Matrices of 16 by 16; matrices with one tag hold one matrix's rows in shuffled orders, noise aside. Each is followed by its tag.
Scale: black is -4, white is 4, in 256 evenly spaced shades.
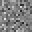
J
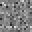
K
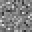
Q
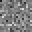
K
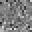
K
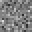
Q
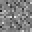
K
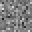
Q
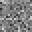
K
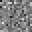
K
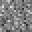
Q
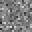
K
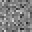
J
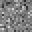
Q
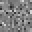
K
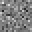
Q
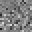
K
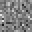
Q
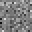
K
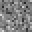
Q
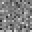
K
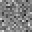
Q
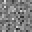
J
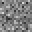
Q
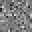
K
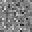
J
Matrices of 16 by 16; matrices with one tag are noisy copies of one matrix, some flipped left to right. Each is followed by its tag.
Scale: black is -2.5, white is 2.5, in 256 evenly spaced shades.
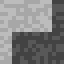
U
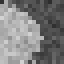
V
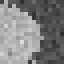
V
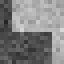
U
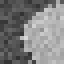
V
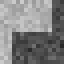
U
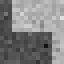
U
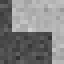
U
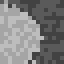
V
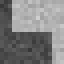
U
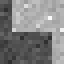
U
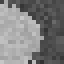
V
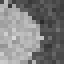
V
